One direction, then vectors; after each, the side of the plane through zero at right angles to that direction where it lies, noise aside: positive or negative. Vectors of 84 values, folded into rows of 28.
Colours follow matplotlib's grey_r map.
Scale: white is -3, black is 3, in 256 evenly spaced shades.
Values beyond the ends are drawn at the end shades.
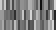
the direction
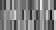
negative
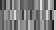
negative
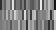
negative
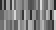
negative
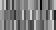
positive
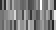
negative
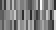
negative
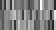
negative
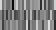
positive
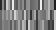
negative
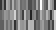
negative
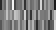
negative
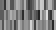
negative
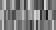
positive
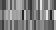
negative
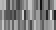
positive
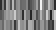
negative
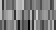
positive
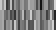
positive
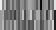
positive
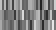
positive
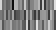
positive
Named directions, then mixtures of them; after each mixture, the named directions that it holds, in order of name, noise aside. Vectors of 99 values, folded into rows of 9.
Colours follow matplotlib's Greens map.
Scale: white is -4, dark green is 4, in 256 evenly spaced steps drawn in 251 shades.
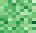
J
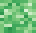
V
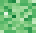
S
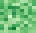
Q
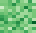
J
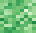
J, V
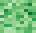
V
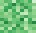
J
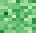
S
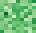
S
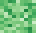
S, V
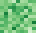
J, Q, S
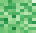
J, Q, S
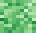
J, V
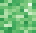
V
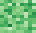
J, S, V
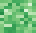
V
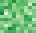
Q, S, V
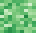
V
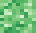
V
